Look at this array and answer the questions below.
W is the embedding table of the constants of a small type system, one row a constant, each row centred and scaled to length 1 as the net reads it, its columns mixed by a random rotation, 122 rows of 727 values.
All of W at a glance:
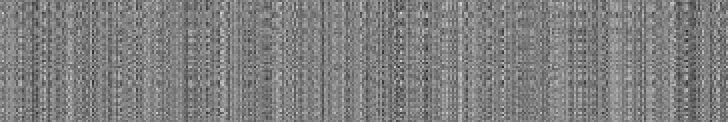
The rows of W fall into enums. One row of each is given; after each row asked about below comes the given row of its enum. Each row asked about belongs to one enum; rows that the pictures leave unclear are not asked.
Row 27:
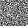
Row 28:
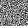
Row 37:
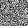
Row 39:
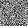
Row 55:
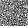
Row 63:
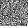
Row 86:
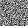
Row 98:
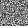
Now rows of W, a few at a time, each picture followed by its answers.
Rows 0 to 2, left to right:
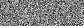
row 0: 37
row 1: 28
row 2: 39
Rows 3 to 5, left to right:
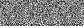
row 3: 39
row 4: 98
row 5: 39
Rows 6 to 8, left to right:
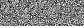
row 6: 37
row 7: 63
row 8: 98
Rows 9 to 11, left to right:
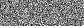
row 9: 37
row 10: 98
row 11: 86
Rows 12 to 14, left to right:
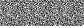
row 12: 27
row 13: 27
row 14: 27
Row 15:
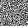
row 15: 28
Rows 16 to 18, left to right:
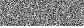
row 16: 27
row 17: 28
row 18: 39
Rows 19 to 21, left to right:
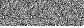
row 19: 63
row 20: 63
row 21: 86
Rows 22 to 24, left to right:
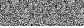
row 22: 37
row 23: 98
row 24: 37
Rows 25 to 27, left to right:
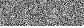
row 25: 39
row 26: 37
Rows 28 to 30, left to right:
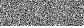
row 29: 27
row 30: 55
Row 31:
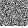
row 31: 86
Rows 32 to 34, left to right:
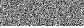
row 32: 28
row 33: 86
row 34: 39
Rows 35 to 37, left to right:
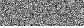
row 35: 86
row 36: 98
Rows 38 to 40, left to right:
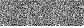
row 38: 55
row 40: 55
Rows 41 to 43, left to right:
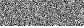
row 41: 86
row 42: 27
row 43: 37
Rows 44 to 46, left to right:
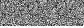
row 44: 98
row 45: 37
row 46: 63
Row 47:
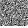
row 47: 86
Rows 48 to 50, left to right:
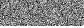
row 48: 63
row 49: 37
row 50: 86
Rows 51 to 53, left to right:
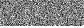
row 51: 39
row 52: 27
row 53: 86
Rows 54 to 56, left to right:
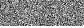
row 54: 37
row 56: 27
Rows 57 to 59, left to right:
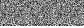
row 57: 98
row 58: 39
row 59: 98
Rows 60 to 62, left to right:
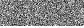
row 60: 55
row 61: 27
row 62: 37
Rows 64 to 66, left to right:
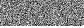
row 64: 28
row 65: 39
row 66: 86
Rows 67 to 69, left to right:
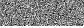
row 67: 86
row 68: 28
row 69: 63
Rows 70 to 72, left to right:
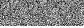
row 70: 63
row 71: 37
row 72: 39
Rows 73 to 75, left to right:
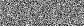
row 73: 27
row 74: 39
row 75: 98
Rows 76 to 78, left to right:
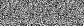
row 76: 63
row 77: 98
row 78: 63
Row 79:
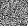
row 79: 63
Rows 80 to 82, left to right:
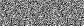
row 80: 86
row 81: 39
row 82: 86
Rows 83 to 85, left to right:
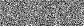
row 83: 27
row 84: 55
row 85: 39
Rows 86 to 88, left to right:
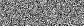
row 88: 98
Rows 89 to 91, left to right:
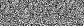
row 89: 37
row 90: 98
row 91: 63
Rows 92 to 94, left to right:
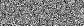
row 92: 98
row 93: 86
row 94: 37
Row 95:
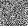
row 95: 39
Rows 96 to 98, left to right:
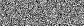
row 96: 86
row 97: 37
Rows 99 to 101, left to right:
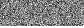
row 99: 63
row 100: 98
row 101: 39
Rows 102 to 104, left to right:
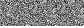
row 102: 27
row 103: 37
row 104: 37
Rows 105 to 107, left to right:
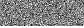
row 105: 86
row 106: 98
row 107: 63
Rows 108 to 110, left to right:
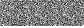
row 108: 55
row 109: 27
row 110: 27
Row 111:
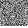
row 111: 39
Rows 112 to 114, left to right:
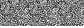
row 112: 37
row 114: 39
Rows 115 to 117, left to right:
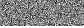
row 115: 86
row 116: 63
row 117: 98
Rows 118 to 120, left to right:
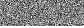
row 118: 27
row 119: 63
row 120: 98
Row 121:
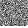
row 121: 86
